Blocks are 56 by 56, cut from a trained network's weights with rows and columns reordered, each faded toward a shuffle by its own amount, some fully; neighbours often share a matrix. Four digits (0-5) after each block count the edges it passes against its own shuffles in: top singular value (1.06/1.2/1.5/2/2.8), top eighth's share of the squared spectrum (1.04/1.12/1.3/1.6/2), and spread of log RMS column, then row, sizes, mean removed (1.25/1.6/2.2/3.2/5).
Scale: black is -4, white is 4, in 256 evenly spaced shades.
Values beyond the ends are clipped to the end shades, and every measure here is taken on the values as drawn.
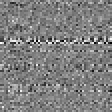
4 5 0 3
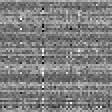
4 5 2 2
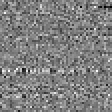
3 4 0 3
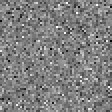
1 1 0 0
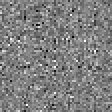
2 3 2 1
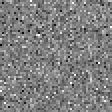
1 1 0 0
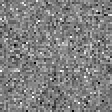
2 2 0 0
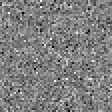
2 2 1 0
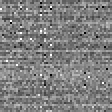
3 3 2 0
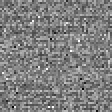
2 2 0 0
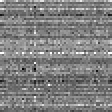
5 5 2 3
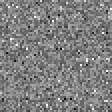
0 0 0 0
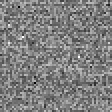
2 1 0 0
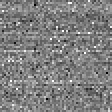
3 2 0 0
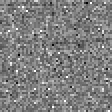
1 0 0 0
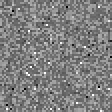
0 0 0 0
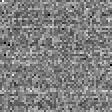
3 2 0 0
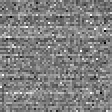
3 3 0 1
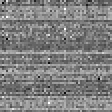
4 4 1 2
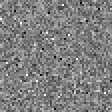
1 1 0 0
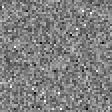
0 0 0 0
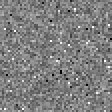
0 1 0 0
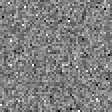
0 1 0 0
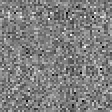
3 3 0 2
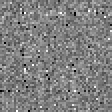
2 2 0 1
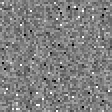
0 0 0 0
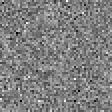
2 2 0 1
